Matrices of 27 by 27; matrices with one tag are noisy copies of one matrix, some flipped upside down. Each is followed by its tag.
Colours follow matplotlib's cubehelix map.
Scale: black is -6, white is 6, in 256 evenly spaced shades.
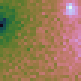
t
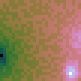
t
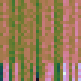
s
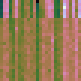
s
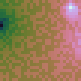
t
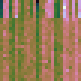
s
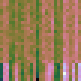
s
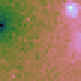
t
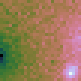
t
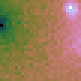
t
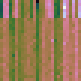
s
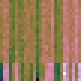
s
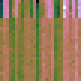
s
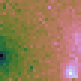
t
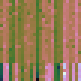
s
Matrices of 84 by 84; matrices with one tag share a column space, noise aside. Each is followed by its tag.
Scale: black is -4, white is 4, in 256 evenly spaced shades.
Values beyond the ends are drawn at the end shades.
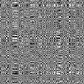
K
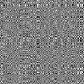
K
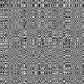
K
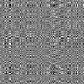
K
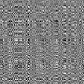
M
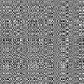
M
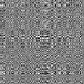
K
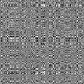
K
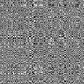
K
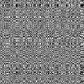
K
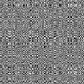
K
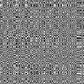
K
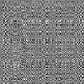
M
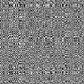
K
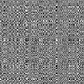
M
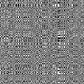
K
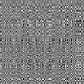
M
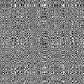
K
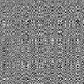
M
